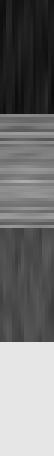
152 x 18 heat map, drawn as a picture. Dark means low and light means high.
The table splits into 4 rows of 1 panel. Panel 1,1: very low, streaked downward, faint in contrast. Panel 2,1: middling, streaked across. Panel 3,1: low, streaked downward, faint in contrast. Panel 4,1: very high, flat.
